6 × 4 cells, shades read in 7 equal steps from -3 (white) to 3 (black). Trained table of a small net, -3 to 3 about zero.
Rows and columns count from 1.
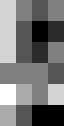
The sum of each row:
-1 4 1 1 -6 6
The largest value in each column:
0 1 3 3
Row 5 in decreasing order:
0 -1 -2 -3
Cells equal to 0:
7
